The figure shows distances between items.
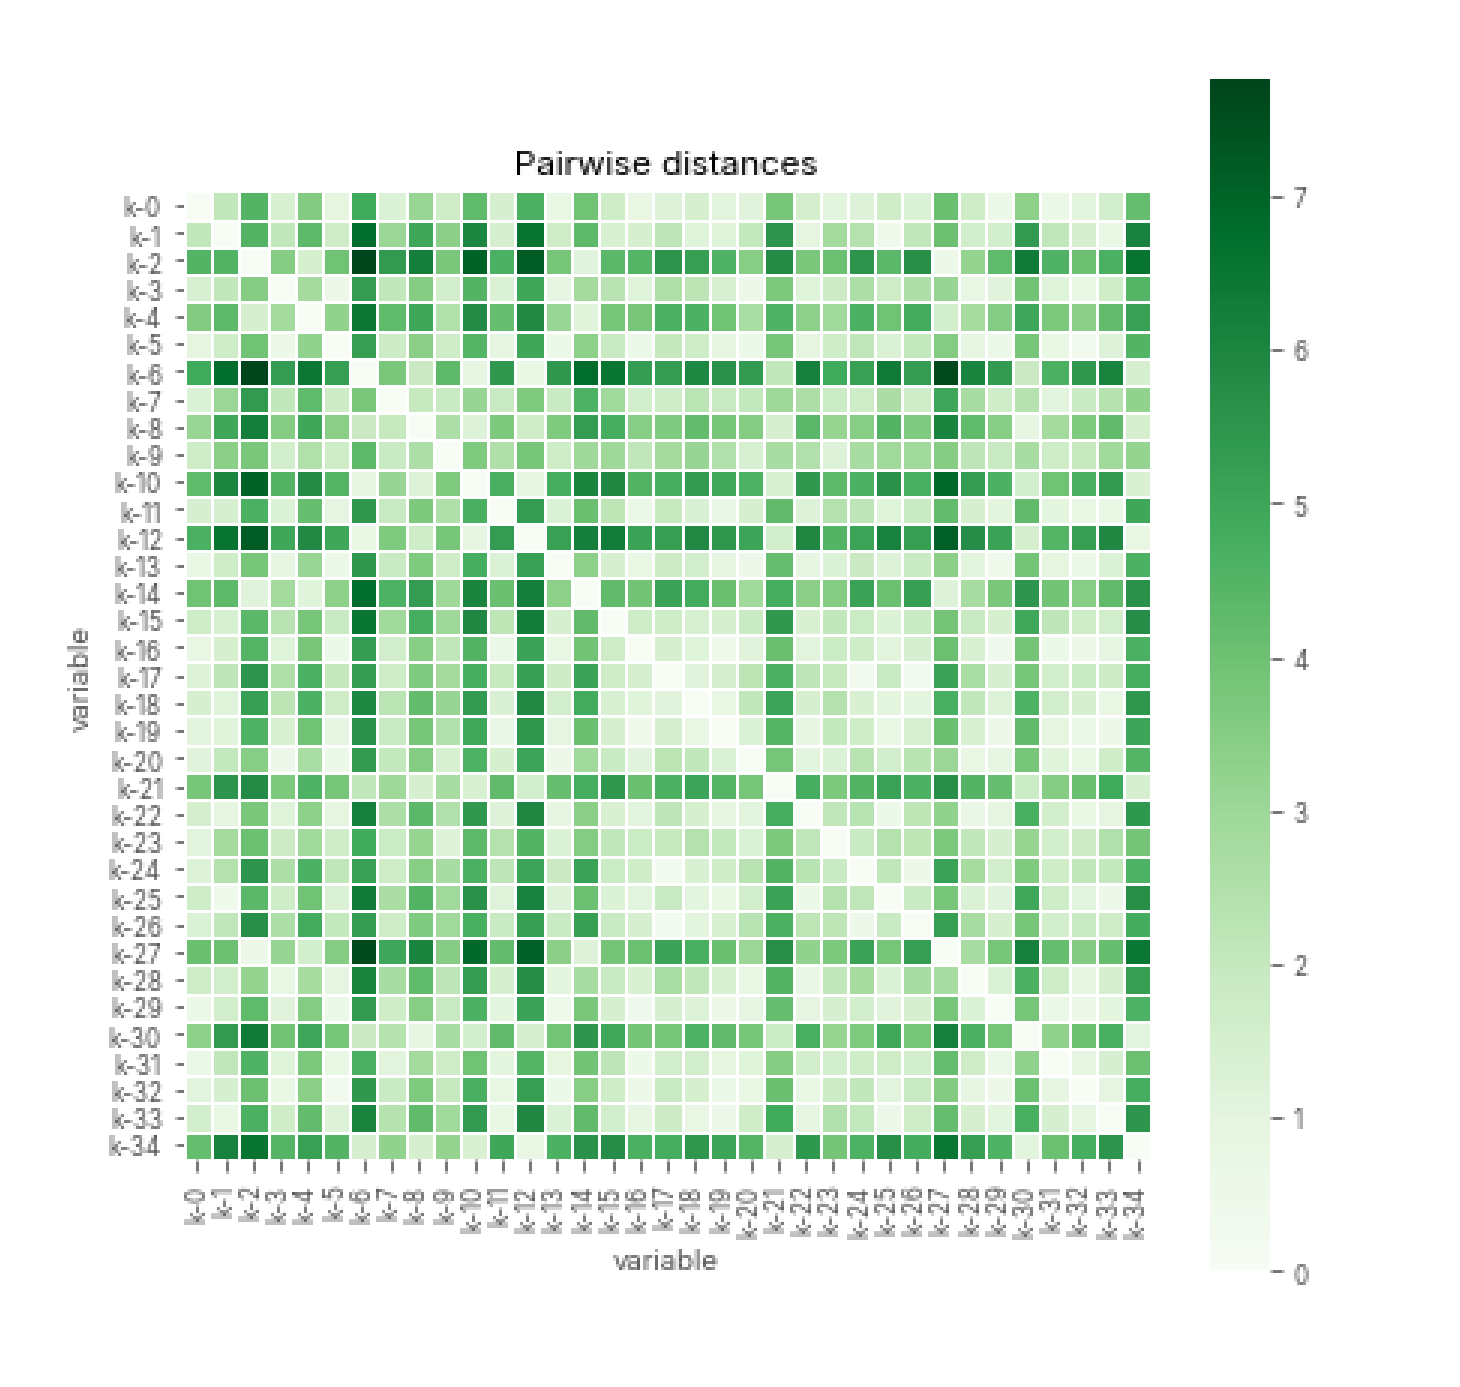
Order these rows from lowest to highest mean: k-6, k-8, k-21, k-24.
k-24, k-8, k-21, k-6
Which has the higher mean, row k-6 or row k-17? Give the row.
k-6
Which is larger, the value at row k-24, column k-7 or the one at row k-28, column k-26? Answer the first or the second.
the second
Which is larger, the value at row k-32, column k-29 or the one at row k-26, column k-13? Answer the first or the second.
the second
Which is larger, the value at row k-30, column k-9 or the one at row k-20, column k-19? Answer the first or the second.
the first
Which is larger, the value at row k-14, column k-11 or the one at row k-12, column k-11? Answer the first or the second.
the second
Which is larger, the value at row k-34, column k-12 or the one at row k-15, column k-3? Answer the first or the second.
the second
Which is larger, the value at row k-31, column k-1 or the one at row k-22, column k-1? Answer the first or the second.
the first
